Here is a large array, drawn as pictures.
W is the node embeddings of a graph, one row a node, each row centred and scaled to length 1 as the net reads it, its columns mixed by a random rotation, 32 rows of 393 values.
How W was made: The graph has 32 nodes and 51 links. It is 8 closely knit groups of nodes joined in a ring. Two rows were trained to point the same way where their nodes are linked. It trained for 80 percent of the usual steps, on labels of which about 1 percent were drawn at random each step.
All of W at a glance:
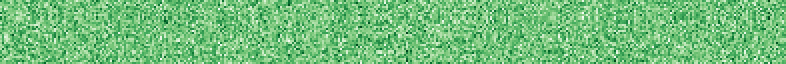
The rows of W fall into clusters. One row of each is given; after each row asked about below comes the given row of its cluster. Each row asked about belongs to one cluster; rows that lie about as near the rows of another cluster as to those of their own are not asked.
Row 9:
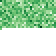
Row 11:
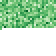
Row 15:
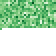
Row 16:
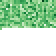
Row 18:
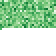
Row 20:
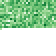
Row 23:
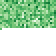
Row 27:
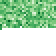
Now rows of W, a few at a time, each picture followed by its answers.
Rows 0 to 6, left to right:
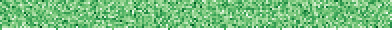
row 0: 9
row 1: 27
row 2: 20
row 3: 18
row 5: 11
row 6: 9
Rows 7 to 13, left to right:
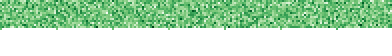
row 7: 18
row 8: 9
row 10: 11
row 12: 15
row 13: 18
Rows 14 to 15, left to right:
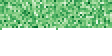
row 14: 11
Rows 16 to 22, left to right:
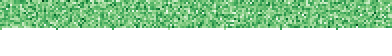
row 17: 18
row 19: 20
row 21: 15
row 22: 27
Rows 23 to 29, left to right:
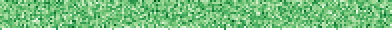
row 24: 11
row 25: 16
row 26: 16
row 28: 9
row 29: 20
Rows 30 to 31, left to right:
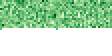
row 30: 16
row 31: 23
